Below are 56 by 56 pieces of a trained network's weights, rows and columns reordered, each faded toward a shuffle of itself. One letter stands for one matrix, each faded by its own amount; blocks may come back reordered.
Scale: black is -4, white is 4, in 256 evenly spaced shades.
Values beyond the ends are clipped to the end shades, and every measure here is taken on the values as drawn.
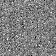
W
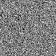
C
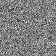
C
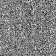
W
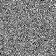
C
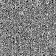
W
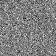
C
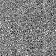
W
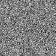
C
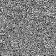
C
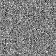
W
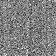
W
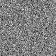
C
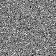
C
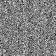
W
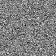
C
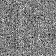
W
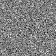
C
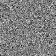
C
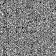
W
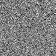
C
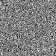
C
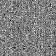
W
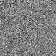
C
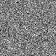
C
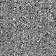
W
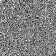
C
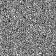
W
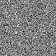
C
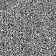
W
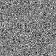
C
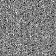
W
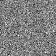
C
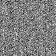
W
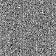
W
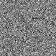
C
